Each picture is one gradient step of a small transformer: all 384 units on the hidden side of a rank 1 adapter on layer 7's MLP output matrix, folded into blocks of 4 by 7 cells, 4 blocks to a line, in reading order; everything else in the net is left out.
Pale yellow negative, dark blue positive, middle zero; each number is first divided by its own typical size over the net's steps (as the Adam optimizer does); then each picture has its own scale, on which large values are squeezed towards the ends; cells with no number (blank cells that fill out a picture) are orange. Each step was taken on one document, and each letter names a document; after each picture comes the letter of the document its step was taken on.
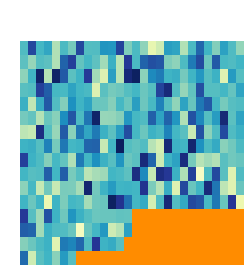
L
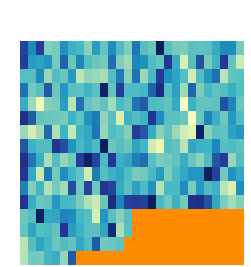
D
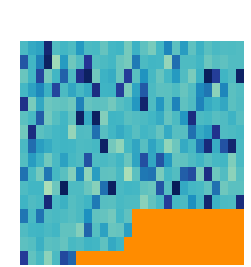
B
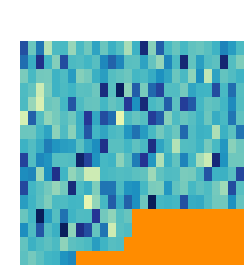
D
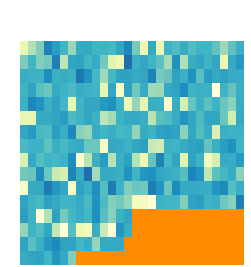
D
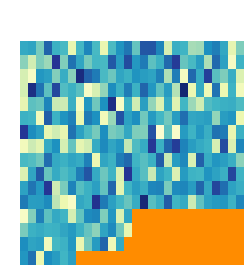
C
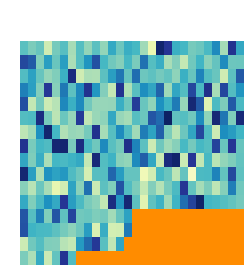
C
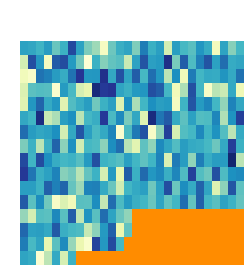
C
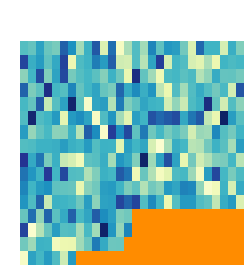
L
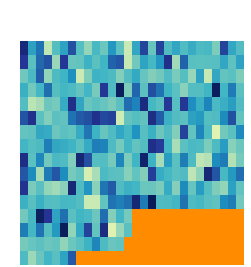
D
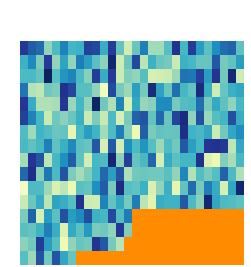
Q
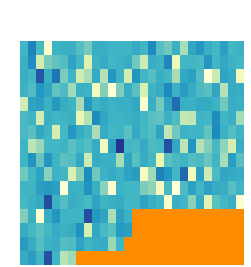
B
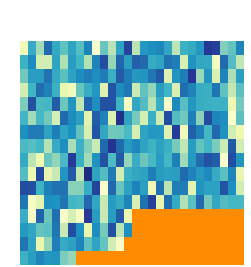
Q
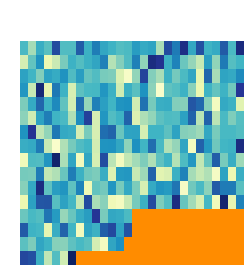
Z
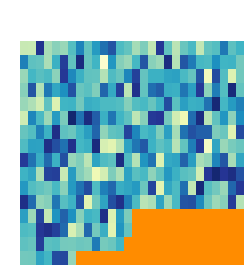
Q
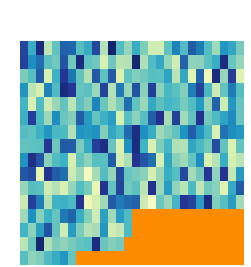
Q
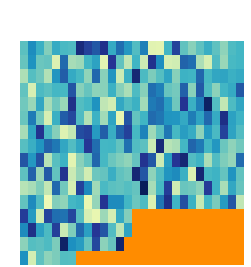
L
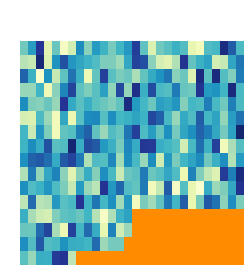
Q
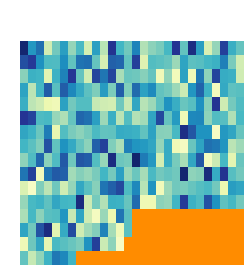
Q
